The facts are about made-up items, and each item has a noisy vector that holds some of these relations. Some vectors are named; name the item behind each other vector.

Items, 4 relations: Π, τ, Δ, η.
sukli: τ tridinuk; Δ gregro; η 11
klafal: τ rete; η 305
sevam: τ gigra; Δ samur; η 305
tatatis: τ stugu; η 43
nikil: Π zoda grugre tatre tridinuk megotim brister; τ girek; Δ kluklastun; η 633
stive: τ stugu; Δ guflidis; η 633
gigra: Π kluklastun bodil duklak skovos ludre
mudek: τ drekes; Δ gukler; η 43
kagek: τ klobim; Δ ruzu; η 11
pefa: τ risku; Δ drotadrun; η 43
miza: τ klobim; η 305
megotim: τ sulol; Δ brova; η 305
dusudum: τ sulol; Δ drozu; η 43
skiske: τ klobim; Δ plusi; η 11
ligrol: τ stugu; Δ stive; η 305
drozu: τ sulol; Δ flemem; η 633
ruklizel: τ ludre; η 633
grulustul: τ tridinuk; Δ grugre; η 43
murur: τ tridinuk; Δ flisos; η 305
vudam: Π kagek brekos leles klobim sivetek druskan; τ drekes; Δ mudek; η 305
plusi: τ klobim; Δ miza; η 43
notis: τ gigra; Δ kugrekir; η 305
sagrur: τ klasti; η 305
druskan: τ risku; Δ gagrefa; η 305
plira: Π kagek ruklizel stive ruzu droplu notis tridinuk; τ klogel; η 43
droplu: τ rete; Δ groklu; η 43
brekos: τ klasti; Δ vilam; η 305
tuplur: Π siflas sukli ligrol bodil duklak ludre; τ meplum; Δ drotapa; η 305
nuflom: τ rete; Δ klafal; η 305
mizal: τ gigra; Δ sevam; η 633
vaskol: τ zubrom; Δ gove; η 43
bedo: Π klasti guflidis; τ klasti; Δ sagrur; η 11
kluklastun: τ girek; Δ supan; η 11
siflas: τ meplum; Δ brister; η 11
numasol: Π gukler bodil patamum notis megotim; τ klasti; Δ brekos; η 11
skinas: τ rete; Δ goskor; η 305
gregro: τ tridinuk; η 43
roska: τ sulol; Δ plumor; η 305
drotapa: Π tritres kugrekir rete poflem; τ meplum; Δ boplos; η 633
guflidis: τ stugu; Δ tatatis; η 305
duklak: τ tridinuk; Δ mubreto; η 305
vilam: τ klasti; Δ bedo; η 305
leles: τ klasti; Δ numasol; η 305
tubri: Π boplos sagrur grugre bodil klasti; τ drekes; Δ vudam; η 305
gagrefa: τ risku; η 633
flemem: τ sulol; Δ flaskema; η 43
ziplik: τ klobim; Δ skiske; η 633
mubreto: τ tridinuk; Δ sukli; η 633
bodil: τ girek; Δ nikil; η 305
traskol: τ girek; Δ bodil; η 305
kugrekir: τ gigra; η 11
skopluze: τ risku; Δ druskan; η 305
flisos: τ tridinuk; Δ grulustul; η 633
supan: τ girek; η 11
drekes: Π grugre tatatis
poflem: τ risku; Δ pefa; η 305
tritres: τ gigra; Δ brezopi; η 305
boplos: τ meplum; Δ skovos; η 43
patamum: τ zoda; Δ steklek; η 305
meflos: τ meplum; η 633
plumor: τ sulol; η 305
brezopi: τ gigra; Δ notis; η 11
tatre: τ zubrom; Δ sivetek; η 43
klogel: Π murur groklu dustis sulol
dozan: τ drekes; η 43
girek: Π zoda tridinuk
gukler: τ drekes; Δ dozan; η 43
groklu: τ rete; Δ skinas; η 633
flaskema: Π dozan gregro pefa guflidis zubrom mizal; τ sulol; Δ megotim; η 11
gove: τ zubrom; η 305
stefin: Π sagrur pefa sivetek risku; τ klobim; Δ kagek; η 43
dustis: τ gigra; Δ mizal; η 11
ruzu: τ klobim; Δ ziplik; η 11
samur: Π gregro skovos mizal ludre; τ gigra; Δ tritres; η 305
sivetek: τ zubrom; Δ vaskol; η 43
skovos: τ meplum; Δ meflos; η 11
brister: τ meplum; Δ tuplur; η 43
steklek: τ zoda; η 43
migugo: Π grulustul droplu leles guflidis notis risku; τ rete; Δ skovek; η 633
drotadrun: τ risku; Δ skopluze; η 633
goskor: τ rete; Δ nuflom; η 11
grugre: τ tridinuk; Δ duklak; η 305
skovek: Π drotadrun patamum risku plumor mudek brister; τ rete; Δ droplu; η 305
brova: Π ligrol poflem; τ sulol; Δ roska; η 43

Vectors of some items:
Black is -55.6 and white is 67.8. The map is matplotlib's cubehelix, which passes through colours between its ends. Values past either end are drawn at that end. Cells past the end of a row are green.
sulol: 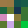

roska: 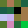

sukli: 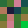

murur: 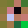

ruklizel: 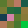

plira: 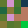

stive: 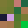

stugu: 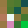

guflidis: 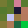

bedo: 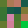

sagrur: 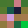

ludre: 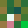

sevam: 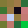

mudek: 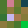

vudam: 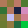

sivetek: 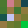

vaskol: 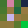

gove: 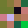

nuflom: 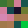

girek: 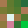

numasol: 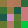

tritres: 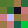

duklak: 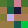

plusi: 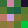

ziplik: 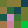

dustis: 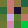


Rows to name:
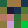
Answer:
kugrekir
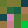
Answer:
drotapa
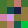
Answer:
notis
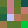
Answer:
tatre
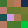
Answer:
droplu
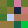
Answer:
bodil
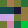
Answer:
plumor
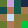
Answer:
flemem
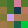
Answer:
grugre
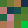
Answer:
mubreto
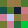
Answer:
megotim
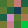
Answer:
kluklastun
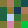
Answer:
drozu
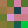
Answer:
skovek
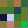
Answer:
mizal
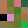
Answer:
migugo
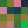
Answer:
goskor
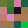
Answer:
skinas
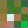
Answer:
zoda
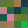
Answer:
groklu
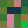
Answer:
skovos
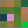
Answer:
nikil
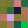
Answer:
druskan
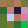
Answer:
tubri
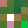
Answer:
gigra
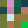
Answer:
dusudum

